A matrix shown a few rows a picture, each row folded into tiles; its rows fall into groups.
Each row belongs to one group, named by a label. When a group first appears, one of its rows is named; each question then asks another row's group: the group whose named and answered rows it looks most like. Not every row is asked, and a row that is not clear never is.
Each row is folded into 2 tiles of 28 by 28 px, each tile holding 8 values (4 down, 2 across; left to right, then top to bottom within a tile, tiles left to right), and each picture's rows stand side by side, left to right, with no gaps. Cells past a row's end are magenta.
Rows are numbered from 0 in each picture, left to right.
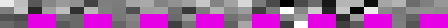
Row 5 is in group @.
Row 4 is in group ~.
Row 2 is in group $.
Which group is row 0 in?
~
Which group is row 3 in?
$
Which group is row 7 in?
~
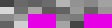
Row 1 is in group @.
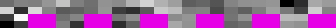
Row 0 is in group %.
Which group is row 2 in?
$
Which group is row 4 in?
$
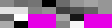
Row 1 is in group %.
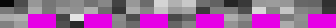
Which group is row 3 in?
~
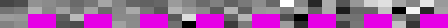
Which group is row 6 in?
$
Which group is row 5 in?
~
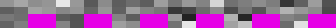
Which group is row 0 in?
$
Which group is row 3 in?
%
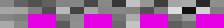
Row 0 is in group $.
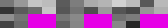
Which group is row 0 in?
$
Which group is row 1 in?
$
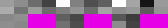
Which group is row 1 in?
~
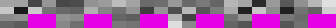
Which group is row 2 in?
~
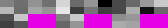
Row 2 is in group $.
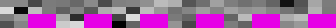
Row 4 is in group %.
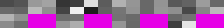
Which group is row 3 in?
%
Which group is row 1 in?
@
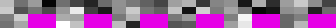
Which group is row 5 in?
~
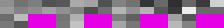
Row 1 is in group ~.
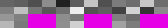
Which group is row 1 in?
@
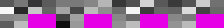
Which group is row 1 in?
%
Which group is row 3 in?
@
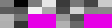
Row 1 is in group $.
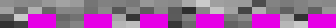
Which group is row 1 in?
~
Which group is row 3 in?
$
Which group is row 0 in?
%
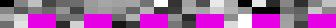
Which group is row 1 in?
%
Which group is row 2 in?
%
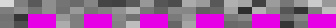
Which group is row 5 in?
$
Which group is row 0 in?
~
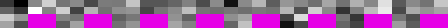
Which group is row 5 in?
%
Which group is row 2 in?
~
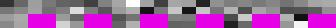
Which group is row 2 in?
~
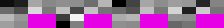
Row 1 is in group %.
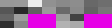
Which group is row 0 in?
$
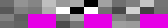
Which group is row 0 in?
$
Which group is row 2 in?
@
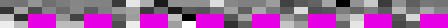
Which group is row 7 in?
%
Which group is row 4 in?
%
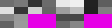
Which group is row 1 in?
~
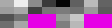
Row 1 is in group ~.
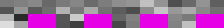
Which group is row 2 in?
$
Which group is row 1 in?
%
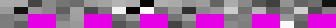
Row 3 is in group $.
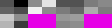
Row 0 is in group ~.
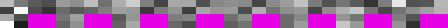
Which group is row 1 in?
$
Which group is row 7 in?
~
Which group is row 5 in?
~
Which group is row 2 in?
~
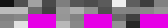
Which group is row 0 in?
@
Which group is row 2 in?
~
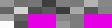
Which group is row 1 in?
@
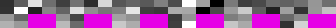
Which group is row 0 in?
@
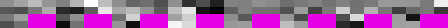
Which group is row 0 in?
$
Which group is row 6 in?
%
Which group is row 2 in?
%
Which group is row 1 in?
$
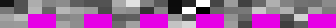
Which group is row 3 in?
@
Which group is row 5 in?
%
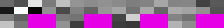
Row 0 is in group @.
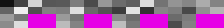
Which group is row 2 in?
@
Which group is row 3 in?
$
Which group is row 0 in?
@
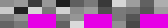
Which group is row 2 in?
~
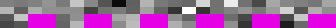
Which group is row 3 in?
@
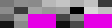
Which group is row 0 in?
%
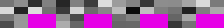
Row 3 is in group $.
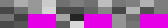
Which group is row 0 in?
$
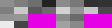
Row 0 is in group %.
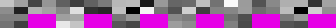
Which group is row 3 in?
@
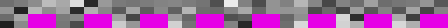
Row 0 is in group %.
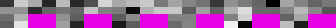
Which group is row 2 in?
$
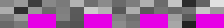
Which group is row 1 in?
$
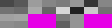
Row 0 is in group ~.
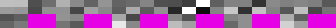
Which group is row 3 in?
@
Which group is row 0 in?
~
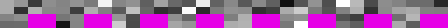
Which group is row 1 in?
%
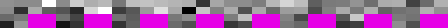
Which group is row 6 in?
%
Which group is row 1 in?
$
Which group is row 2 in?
$
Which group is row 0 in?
%
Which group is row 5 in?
~
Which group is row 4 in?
%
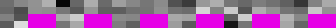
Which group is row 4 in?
%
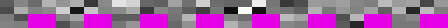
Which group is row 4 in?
@
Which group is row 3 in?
$
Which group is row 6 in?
%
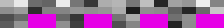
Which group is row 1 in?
~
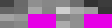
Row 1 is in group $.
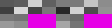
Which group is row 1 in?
@
